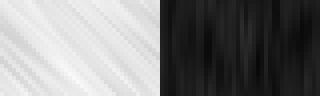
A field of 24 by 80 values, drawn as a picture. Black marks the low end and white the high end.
The table splits into one row of 2 panels. Panel 1,1: very high, slanting down to the right, faint in contrast. Panel 1,2: very low, streaked downward, faint in contrast.
